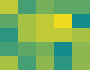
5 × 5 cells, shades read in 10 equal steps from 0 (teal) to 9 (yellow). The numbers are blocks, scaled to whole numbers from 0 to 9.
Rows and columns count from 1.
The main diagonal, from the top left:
7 6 7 0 5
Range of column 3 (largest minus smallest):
3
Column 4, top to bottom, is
3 9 7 0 1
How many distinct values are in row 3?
3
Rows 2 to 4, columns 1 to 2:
3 6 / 1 6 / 2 3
